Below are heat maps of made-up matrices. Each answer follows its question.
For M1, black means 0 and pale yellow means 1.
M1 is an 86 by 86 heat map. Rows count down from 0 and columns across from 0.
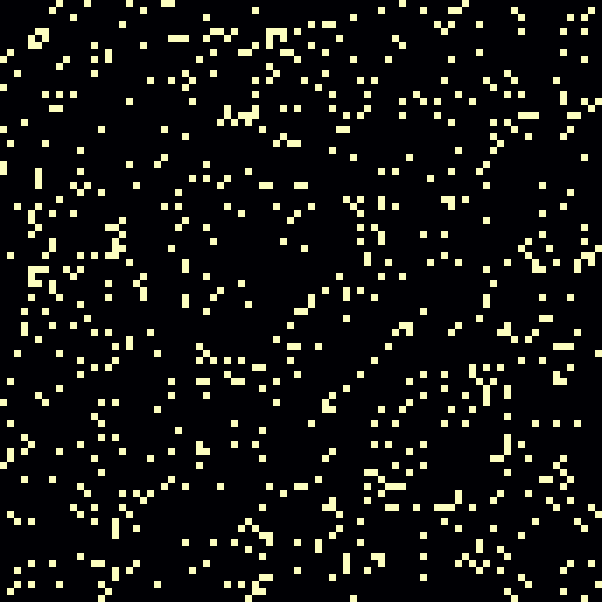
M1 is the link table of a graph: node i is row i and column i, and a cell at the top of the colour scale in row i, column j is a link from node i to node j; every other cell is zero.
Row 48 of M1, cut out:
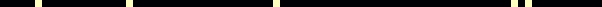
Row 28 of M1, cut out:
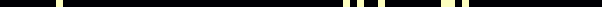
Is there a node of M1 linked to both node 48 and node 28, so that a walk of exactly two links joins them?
no
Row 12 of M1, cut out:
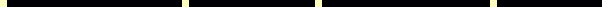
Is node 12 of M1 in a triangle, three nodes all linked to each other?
no
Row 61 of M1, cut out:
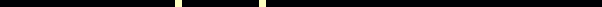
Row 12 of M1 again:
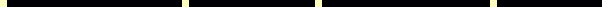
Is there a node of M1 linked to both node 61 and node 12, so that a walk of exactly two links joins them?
no
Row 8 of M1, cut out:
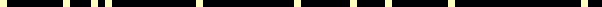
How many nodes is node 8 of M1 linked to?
10
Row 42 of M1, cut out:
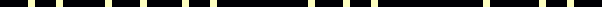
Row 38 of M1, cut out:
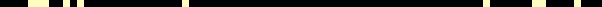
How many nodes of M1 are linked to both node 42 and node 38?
4
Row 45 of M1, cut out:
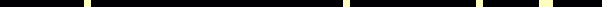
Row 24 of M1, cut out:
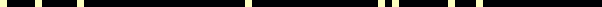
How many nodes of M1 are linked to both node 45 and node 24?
1
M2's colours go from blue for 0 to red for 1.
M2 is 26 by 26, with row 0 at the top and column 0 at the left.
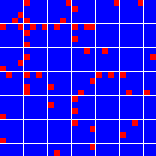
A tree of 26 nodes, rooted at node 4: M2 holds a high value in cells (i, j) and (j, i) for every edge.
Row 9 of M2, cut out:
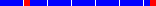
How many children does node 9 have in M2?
1
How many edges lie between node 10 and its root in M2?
2
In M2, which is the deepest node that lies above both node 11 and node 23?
0
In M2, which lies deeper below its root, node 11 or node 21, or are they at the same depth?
the same depth
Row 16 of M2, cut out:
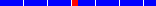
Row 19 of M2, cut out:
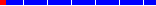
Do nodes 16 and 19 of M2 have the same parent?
no
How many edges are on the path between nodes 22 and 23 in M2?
5
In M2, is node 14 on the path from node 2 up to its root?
no
